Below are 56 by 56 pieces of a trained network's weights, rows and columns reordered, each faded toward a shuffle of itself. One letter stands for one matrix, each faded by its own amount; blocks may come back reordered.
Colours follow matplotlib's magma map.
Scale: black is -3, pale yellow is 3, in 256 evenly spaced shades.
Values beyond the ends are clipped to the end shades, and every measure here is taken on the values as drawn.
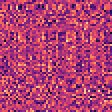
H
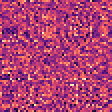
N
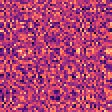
H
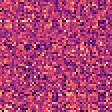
N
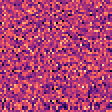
N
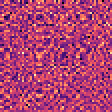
H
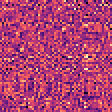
H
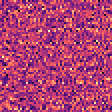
N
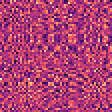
H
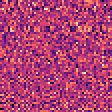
N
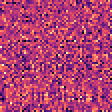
N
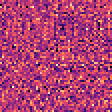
N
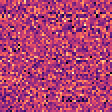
N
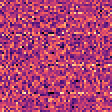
H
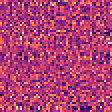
H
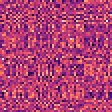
H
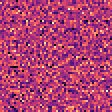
N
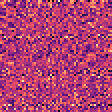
H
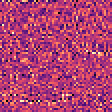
H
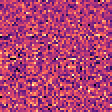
N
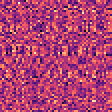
H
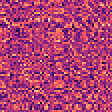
H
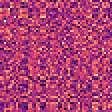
H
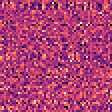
N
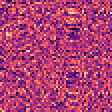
N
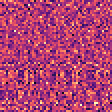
N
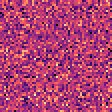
N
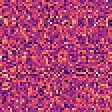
N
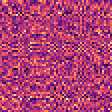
H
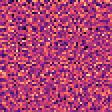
N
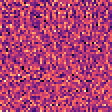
N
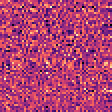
H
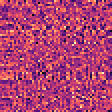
N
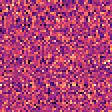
N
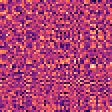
H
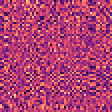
H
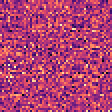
N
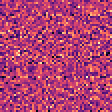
N
